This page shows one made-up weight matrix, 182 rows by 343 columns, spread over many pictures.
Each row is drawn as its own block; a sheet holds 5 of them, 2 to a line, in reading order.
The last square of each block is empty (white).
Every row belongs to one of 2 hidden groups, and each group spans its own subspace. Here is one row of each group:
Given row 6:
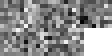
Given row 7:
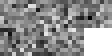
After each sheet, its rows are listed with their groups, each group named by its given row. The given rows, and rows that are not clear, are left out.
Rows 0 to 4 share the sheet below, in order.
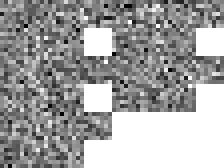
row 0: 6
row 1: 7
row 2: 6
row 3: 6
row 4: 7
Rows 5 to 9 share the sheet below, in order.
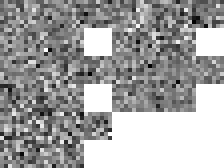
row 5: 6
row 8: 7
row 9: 7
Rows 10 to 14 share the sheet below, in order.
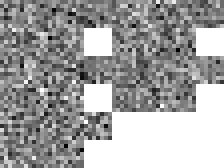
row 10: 6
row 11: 6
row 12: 6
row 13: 6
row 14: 7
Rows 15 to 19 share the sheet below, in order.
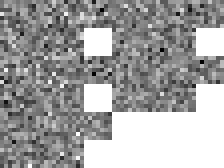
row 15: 7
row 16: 6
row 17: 7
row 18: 6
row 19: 6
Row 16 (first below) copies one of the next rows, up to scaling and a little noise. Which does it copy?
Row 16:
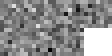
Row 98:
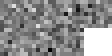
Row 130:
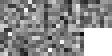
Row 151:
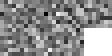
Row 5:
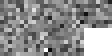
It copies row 98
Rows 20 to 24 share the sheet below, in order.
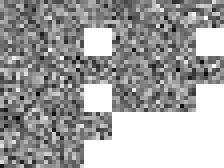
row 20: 6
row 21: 7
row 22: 7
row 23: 7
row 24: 7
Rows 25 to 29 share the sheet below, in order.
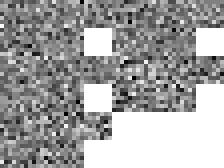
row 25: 7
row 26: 7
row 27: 6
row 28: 7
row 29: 7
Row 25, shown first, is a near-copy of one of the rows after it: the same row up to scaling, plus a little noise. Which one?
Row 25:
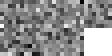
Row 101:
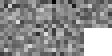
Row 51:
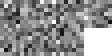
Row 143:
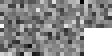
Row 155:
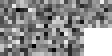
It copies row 143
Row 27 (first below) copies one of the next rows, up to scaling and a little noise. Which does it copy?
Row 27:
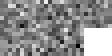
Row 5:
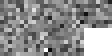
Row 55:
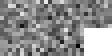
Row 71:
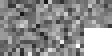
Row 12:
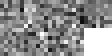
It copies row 55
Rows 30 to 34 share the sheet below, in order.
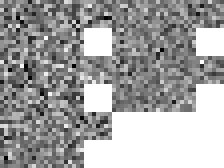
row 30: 6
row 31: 6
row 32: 6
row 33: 6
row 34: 7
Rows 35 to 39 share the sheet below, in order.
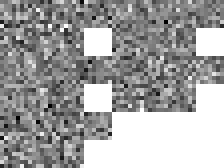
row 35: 7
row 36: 7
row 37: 6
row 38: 6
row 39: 7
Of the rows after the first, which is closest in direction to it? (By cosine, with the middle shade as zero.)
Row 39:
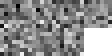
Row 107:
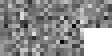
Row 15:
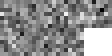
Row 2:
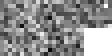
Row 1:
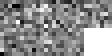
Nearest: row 1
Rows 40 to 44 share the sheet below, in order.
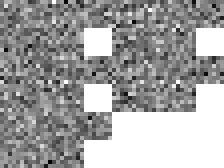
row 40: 7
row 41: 7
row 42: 7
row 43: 7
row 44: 6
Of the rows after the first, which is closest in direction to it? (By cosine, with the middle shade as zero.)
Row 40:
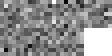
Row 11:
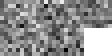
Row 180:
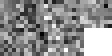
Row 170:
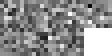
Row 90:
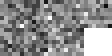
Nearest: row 11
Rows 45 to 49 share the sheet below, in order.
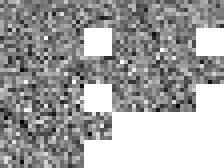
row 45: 6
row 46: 6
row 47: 6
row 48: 6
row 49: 7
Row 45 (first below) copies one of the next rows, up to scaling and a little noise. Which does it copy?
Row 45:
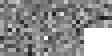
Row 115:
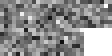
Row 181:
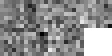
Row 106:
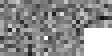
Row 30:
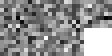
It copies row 106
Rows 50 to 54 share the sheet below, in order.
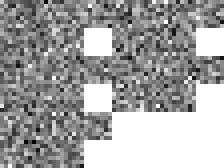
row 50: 6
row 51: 7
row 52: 7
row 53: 6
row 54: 7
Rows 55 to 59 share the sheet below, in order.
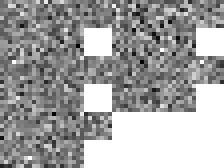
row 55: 6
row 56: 6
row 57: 7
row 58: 6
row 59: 7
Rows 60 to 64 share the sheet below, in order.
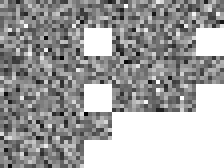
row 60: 6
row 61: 7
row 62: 7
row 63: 7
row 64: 7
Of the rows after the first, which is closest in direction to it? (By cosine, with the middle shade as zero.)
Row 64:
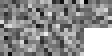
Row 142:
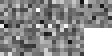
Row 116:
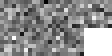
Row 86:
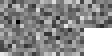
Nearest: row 86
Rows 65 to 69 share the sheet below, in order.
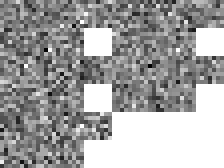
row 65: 6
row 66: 6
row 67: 6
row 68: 7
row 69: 7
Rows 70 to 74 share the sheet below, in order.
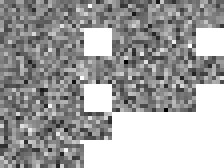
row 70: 6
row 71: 6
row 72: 6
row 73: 7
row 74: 6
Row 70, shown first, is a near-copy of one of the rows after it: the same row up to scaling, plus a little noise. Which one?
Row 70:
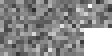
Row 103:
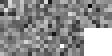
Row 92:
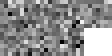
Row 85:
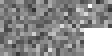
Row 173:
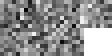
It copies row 85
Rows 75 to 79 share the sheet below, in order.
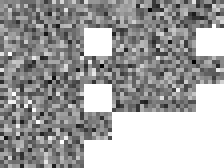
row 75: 7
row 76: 7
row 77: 7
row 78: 7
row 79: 7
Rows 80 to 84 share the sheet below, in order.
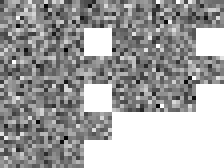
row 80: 6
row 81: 7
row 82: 7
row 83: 6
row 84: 7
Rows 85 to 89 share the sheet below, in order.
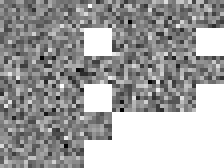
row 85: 6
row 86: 7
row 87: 7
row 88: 7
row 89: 7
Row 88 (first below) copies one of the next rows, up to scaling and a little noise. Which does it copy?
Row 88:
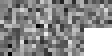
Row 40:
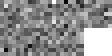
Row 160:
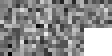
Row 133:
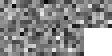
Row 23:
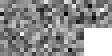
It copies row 160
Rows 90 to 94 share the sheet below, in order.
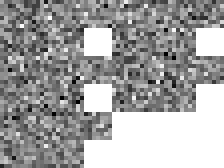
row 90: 6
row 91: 7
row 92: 6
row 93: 7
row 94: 7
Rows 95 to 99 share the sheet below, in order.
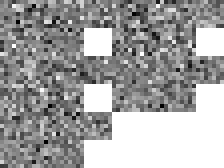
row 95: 7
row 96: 6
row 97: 6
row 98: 6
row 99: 7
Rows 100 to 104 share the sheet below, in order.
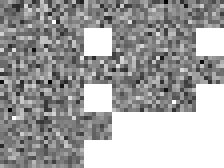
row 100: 7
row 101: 7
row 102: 7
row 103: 6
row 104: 7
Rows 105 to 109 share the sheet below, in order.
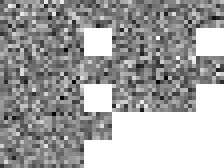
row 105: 6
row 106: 6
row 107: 6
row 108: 7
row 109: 7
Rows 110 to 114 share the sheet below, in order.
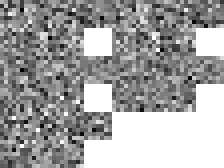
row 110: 6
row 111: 6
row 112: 6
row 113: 6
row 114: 7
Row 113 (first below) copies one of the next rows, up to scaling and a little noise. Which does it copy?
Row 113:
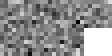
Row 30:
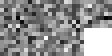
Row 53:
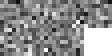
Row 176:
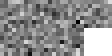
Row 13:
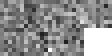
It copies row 176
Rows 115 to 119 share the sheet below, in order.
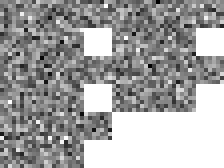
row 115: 6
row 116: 7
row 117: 7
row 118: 7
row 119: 7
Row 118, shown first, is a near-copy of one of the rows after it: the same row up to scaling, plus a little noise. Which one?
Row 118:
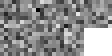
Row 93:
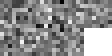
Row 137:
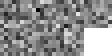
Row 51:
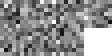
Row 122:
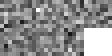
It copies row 137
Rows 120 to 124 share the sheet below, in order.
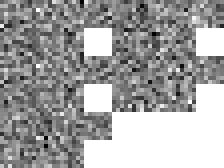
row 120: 7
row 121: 6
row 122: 7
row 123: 6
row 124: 7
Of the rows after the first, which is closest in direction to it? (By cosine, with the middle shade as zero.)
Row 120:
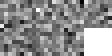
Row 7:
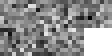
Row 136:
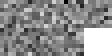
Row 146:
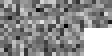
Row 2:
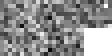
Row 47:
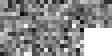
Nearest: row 136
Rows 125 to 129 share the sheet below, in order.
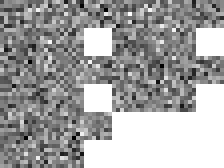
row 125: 7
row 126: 7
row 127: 6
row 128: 7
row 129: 6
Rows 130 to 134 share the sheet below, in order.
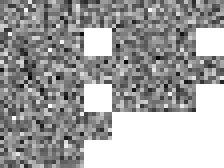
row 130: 6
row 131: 7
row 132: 6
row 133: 7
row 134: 7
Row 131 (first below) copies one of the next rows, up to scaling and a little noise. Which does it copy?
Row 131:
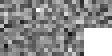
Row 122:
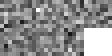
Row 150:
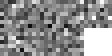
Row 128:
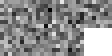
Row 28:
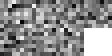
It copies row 122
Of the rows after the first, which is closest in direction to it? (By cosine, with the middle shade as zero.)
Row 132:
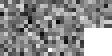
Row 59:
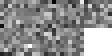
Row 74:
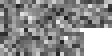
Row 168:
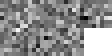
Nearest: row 59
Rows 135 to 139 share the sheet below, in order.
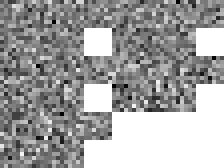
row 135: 7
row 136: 7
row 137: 7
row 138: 7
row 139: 7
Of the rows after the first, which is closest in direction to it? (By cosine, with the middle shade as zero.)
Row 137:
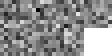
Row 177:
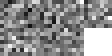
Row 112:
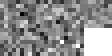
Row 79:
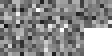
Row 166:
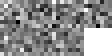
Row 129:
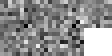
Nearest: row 177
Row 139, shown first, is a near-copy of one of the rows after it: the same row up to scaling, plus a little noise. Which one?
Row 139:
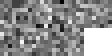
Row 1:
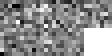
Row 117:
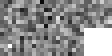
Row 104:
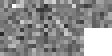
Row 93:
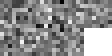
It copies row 93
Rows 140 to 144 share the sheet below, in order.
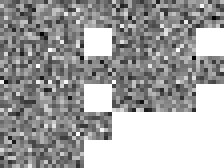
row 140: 6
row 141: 6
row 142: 7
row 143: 7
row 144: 6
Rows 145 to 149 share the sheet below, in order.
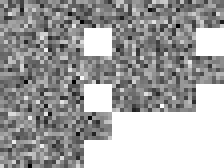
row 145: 6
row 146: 7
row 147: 6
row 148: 6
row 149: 6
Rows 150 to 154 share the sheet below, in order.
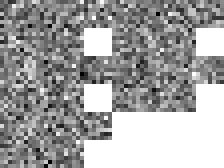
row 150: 7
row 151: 6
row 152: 6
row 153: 6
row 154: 6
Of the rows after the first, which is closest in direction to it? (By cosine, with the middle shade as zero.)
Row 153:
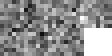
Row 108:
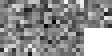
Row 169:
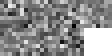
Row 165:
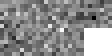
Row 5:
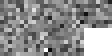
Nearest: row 169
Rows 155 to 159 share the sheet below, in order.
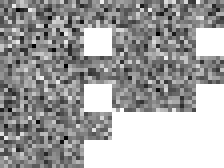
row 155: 7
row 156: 7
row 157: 7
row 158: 7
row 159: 7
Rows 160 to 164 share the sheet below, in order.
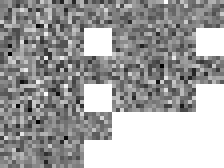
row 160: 7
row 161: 7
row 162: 6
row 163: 7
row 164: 7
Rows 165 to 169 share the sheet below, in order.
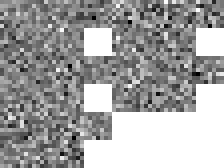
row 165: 7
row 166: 7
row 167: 6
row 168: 6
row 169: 6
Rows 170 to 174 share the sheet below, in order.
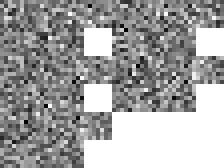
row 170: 6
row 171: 6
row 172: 6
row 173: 6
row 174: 6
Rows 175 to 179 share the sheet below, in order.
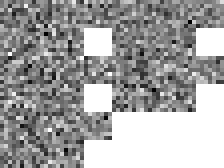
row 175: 7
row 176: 6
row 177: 7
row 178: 6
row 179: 6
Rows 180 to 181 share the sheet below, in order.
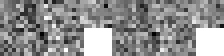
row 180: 6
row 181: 6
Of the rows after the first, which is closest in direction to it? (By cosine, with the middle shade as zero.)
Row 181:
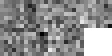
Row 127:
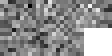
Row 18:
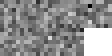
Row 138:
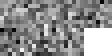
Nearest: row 127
